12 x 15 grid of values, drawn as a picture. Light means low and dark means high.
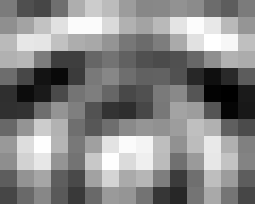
Odd rows or columns: none. Rings: centred on the bottom middle. Average level on the scale: 50%. Stripes: horizontal, repeating 2 times. Slope: none.
